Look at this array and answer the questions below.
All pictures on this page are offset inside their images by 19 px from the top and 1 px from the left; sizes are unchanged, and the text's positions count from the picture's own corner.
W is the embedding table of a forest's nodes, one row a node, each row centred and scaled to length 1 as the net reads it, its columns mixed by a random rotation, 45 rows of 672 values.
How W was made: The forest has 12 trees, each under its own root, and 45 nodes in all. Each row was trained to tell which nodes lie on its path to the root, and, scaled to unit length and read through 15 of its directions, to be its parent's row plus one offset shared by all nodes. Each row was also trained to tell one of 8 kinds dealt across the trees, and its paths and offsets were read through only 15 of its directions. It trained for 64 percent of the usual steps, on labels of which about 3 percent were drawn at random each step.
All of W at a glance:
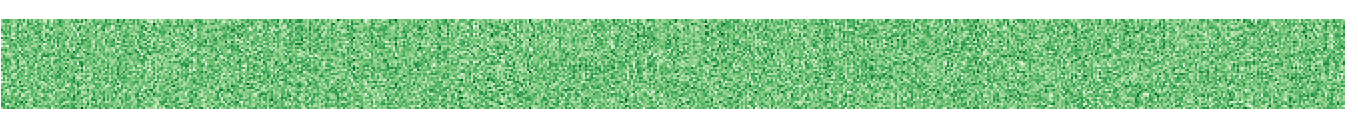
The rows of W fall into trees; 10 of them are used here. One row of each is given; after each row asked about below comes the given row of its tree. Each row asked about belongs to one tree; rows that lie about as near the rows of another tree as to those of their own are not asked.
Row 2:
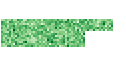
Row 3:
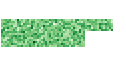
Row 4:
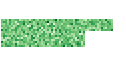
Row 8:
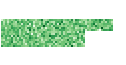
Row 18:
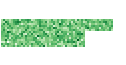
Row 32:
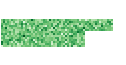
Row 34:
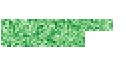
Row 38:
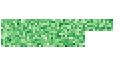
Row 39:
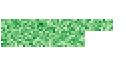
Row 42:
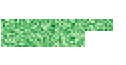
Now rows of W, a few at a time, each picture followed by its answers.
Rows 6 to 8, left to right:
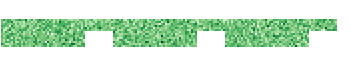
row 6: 38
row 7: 3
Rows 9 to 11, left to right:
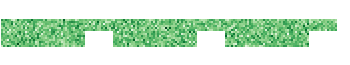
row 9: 34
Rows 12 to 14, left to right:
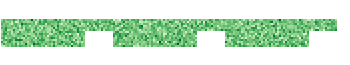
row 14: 4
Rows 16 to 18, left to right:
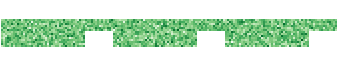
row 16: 38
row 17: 2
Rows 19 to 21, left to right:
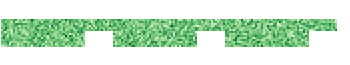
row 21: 3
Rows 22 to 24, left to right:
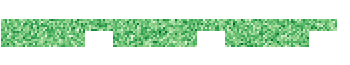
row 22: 39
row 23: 39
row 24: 34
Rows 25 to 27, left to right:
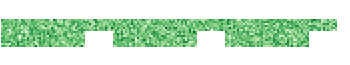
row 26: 8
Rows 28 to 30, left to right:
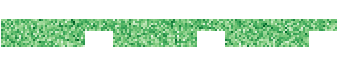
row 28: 18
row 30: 39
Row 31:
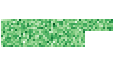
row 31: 8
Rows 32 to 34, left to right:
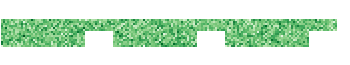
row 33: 4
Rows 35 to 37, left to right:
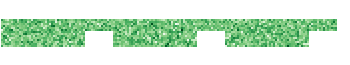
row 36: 4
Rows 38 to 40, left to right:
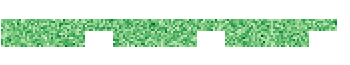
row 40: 38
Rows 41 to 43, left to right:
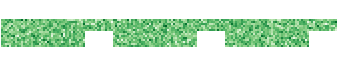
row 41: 3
